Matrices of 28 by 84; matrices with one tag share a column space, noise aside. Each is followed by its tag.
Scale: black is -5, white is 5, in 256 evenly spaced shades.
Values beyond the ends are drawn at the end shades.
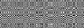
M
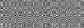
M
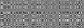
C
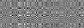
M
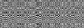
M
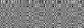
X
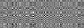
M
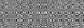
C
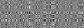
C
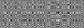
C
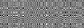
M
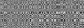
C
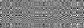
M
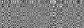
X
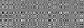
C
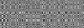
C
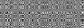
C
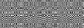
M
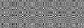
M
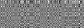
X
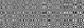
C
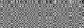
X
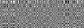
X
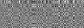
X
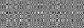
C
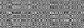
C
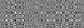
C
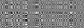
C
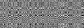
M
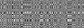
C
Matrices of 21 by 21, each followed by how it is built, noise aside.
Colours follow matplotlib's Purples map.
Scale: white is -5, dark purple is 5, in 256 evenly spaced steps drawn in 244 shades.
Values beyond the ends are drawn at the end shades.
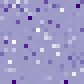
sparse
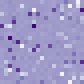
sparse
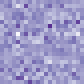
low rank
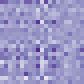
low rank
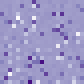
sparse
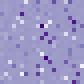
sparse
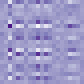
low rank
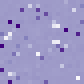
sparse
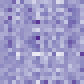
low rank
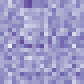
low rank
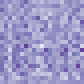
low rank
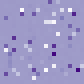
sparse
